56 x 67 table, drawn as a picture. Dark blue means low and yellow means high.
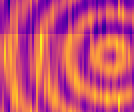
Overall the values sit about 50% of the way up the scale. A horizontal seam about 30% of the way down splits the table, and the bottom part is higher. Rings spread out from the middle right.
